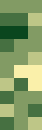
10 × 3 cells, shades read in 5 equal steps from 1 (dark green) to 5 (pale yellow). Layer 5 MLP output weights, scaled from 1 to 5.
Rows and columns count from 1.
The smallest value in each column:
1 1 2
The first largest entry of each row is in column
1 3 3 2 3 2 3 2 1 3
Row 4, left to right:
2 3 3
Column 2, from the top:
3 2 1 3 3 5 2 3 3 3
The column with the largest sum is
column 3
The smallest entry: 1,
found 2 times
